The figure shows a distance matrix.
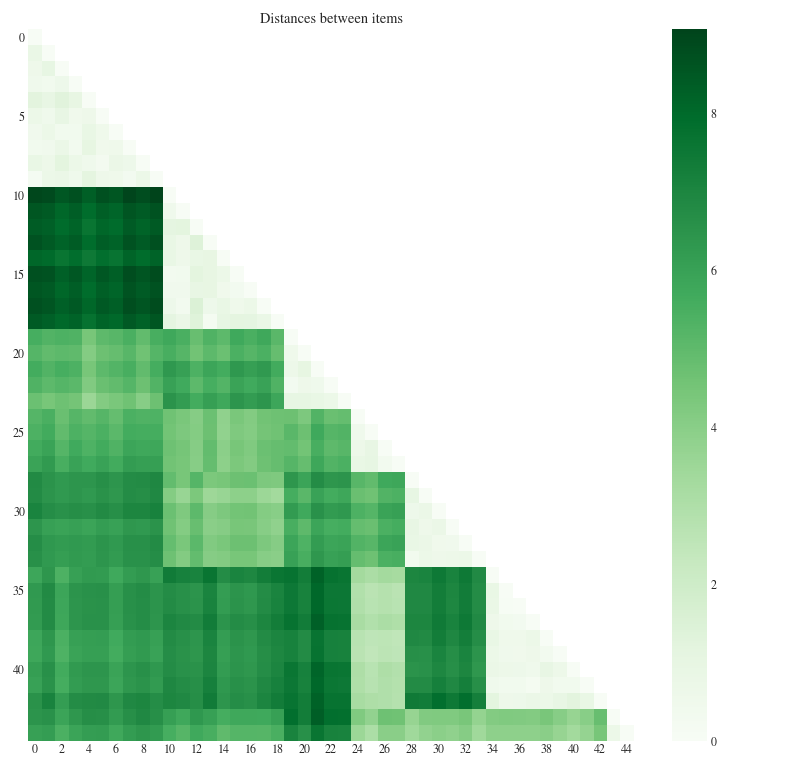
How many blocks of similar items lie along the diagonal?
7
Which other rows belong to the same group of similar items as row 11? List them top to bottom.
10, 12, 13, 14, 15, 16, 17, 18
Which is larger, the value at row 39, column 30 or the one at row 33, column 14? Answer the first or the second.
the first
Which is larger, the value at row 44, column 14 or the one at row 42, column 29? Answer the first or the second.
the second
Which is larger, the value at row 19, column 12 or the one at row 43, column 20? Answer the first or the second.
the second
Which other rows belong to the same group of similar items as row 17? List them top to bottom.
10, 11, 12, 13, 14, 15, 16, 18
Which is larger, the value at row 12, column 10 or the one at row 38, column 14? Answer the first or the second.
the second
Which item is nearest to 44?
43
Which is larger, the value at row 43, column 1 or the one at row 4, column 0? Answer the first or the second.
the first
